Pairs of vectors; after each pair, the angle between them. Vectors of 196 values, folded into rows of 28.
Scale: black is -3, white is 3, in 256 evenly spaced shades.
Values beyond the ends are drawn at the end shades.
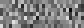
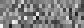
nearly parallel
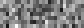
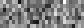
partly aligned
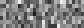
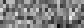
partly opposed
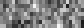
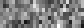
nearly parallel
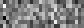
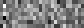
nearly parallel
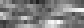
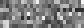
partly opposed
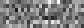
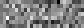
nearly opposite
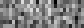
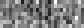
nearly opposite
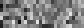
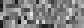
nearly parallel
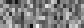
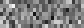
orthogonal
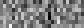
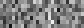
nearly opposite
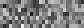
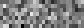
nearly opposite
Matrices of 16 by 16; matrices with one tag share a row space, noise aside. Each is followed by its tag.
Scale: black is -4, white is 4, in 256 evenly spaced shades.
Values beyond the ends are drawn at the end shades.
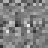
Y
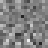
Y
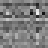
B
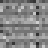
B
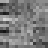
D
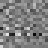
Y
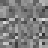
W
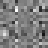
W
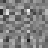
Y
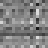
B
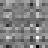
B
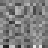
Y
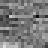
D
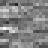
D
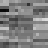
D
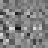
Y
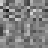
Y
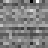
B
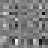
W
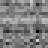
B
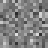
W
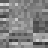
D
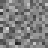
Y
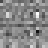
B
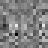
W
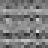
B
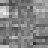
D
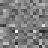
W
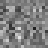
Y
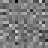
W
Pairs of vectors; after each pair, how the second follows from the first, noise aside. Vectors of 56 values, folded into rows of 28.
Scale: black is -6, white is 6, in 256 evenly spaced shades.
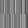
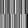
scaled up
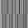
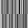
scaled up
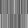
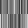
scaled up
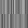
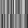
scaled up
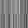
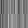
reversed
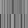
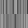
reversed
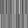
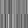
reversed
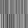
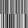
scaled up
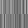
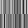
scaled up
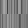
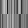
scaled up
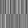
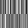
scaled up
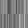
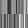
scaled up
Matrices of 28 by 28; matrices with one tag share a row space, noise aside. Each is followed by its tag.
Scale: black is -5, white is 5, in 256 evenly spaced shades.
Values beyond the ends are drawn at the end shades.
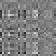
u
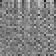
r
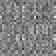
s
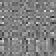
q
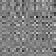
s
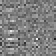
u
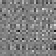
s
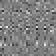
q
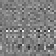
r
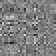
u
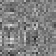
u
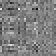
u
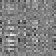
u
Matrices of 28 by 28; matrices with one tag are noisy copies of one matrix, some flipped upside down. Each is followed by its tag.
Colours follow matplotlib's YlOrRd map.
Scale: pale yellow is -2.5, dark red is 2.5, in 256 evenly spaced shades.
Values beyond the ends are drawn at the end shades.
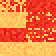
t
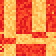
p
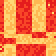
p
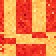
p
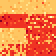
t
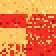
t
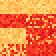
t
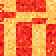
p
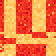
p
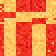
p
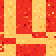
p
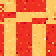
p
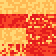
t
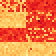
t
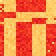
p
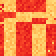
p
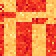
p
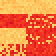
t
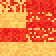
t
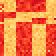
p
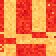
p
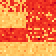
t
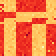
p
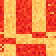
p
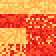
t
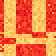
p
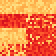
t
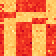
p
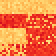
t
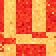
p
